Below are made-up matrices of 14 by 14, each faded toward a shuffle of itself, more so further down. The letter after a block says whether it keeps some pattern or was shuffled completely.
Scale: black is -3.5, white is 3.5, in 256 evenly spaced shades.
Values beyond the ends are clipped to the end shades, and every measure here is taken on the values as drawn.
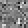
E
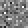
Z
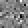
E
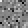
Z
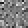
E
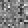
E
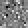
Z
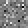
Z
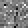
Z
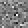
Z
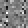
E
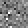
E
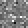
Z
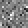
Z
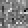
Z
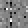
E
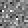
Z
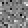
Z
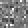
E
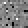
Z
